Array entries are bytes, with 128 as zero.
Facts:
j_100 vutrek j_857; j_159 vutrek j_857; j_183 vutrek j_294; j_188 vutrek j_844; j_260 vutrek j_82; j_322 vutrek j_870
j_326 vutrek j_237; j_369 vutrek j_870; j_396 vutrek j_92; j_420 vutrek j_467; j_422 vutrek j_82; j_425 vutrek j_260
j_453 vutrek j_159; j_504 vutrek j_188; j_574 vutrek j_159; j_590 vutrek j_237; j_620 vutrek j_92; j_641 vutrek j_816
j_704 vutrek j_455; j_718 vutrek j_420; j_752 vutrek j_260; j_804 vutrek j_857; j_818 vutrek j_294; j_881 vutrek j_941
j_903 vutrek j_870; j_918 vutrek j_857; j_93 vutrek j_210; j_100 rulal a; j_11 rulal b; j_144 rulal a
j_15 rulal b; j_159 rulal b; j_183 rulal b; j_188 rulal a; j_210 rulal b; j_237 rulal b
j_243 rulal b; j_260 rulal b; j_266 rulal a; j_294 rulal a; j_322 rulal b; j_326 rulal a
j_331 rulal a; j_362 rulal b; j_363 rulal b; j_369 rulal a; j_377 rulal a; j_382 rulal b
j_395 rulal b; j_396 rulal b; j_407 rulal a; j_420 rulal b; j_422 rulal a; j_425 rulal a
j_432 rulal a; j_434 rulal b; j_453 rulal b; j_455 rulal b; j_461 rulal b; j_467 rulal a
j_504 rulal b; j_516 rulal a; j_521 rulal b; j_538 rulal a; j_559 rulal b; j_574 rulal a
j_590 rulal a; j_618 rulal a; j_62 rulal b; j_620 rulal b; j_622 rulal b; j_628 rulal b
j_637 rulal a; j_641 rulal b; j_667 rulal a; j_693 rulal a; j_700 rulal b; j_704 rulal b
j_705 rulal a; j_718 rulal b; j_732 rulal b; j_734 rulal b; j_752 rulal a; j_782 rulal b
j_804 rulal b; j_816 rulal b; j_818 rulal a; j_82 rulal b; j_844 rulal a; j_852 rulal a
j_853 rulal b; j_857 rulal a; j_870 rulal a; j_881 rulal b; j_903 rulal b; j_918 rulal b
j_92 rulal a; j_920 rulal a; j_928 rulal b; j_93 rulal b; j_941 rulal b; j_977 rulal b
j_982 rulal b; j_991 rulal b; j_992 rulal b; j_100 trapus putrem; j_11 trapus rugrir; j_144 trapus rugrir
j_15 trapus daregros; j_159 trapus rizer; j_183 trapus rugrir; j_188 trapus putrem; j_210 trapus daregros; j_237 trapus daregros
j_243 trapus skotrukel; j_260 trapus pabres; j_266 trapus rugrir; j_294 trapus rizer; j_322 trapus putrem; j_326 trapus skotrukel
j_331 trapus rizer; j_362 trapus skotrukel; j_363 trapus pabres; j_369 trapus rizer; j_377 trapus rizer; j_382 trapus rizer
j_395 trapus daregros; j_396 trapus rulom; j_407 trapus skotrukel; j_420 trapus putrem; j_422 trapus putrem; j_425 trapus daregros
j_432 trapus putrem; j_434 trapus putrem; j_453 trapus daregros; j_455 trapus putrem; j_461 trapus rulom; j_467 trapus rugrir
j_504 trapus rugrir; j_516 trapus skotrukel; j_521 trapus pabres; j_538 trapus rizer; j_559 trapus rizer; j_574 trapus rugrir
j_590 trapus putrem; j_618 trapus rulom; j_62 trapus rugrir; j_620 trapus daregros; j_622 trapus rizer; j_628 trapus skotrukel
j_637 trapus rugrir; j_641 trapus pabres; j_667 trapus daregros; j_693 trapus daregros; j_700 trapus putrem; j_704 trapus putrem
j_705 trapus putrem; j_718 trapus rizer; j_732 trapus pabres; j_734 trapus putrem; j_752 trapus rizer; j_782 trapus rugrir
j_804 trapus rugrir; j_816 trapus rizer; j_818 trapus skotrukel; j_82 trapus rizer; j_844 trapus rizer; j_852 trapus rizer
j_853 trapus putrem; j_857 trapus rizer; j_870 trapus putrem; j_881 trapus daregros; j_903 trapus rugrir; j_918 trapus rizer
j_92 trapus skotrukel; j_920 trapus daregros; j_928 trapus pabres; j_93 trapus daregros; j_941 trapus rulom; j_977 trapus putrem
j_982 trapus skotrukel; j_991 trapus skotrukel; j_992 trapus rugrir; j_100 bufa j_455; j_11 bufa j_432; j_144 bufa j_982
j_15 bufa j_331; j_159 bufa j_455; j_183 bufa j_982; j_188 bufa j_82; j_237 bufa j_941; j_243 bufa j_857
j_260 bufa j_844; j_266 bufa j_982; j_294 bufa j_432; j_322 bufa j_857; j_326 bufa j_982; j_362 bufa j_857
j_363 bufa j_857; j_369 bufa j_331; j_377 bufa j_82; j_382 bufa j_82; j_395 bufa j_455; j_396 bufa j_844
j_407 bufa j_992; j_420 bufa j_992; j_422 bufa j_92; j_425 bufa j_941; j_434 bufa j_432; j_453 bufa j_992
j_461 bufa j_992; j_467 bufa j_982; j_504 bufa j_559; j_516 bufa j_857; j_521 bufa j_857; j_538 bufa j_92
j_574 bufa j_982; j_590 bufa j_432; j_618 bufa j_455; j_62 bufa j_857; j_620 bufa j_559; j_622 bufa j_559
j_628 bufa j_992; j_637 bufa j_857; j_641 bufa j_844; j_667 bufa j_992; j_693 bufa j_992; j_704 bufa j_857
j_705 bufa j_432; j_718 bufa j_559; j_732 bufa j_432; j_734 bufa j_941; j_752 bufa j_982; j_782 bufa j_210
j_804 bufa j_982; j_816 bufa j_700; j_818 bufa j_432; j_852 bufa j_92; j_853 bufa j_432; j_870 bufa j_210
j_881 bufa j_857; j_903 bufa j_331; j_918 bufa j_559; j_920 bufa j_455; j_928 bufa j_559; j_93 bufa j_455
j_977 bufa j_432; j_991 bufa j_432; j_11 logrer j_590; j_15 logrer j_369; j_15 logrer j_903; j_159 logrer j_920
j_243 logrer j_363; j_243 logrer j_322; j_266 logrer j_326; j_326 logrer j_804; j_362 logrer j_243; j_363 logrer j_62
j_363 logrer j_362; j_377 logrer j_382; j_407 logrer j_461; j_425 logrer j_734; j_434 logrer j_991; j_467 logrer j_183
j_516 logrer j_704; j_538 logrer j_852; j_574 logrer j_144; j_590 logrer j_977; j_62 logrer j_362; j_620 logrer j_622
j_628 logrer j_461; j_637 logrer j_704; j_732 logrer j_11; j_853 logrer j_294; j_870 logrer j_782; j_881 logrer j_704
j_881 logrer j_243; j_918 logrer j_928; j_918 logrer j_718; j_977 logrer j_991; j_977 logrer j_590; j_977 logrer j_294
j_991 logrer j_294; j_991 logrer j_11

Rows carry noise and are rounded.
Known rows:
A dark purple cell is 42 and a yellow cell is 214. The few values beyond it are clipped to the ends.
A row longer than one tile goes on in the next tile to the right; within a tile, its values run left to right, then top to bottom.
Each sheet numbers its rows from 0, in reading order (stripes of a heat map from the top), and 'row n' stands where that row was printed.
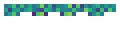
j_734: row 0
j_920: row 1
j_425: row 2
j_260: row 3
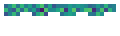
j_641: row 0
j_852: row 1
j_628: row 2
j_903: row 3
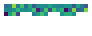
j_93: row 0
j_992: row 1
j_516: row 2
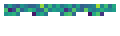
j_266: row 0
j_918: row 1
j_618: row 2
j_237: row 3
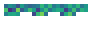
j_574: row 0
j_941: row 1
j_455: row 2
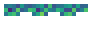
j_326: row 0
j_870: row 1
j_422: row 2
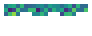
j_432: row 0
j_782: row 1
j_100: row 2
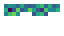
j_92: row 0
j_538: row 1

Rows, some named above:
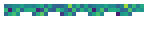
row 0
j_982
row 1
j_705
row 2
j_718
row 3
j_982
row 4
j_918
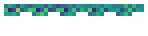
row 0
j_637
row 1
j_818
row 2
j_804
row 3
j_11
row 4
j_704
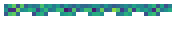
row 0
j_857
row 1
j_461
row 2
j_144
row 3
j_407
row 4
j_504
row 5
j_752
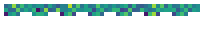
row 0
j_918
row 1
j_516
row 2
j_881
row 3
j_461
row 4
j_590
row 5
j_210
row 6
j_420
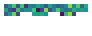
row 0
j_369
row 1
j_637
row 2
j_210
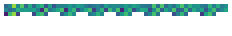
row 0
j_210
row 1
j_752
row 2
j_991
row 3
j_183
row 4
j_991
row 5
j_322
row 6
j_732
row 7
j_396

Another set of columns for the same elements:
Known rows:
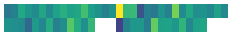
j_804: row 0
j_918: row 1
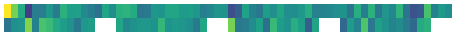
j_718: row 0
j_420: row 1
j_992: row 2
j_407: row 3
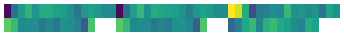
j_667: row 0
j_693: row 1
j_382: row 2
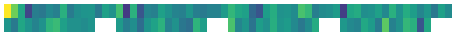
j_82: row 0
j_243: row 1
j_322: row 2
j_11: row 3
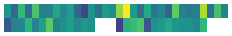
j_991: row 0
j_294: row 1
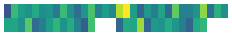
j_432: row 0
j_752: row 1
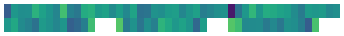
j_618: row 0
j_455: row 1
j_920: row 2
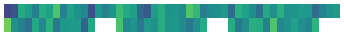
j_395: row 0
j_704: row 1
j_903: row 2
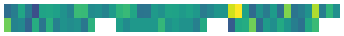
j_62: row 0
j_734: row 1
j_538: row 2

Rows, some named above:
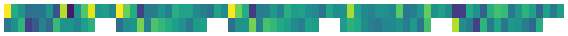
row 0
j_857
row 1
j_718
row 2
j_718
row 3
j_870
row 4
j_881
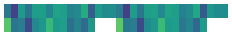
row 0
j_941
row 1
j_941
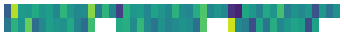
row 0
j_590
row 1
j_144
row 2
j_210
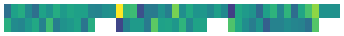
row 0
j_782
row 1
j_918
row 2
j_637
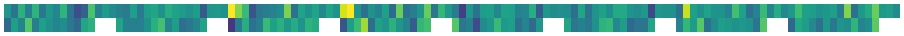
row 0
j_407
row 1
j_396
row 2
j_159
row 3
j_369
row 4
j_941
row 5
j_461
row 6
j_705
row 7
j_100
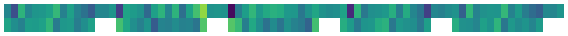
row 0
j_641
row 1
j_637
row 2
j_425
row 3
j_928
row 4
j_260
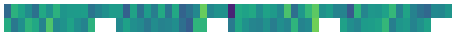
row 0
j_903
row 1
j_516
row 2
j_574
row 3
j_641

